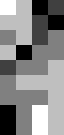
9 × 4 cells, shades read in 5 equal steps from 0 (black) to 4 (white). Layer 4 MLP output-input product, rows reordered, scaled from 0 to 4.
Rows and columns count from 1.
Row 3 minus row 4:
-1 3 -1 0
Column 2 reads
3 3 3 0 2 3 2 2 2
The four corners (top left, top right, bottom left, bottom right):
4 1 0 3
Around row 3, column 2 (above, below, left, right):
3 0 2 1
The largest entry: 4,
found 3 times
